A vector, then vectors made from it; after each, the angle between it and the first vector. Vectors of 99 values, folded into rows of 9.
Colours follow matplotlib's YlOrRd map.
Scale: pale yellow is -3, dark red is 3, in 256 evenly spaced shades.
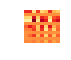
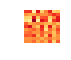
nearly parallel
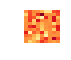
orthogonal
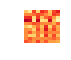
nearly opposite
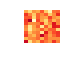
partly opposed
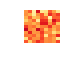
partly aligned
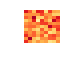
partly aligned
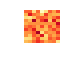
partly aligned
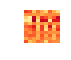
nearly parallel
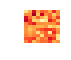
partly opposed
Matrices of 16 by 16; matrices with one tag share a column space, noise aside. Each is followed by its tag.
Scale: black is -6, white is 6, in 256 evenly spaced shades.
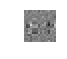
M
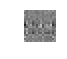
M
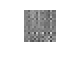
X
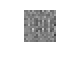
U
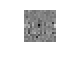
M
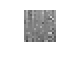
X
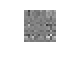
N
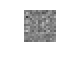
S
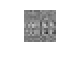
M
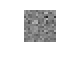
S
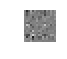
N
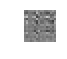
S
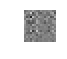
S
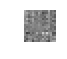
X
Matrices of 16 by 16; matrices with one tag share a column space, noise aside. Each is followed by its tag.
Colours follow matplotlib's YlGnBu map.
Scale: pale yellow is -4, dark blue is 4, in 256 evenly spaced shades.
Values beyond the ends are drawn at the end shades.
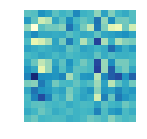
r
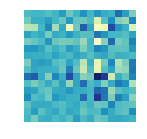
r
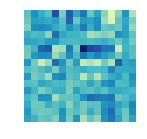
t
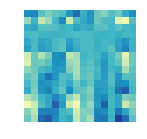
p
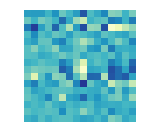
r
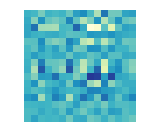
r
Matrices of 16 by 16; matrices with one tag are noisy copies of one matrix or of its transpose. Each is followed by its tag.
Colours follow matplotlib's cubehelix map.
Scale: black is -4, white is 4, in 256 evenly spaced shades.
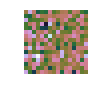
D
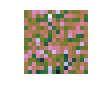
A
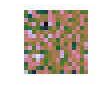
D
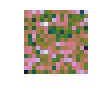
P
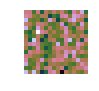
P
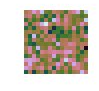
P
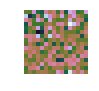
D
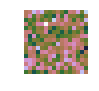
P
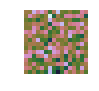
A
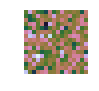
D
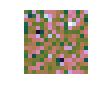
D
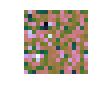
D
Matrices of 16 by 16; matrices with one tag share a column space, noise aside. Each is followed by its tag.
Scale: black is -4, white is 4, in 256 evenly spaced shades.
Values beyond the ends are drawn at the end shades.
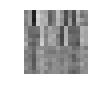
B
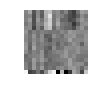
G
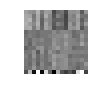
G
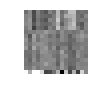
G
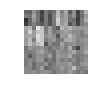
B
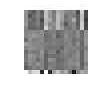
G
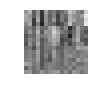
B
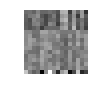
G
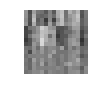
B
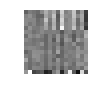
G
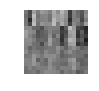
B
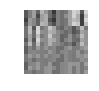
B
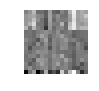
G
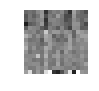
G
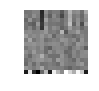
G
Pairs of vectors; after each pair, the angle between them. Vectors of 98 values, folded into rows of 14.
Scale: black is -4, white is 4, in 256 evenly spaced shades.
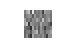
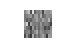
nearly parallel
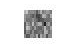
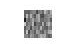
orthogonal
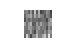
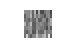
nearly parallel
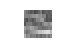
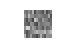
partly aligned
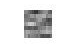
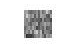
orthogonal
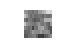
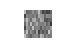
partly opposed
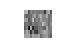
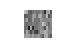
nearly parallel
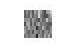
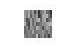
nearly opposite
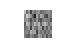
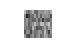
orthogonal
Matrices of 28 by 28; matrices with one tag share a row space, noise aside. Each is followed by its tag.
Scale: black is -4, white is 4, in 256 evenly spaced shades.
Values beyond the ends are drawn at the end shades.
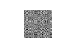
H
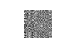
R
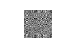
H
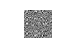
H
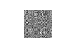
H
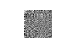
R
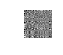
R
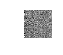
R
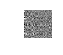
R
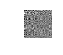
R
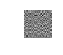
H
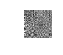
R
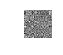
R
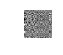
R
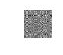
H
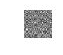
H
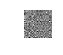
R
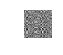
H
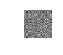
H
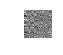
R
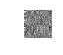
R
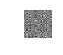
H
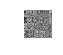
R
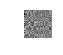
R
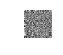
R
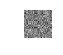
H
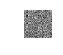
H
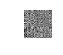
R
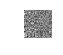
R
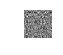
H
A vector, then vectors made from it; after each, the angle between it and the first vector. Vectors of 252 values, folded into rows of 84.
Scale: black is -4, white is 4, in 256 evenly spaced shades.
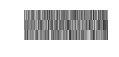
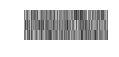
orthogonal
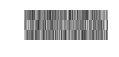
orthogonal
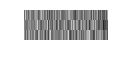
nearly parallel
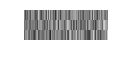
nearly opposite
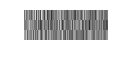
partly aligned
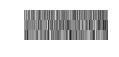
nearly parallel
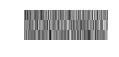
nearly opposite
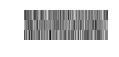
partly opposed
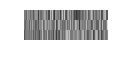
orthogonal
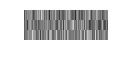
partly aligned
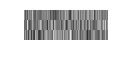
partly opposed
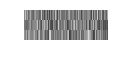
nearly parallel
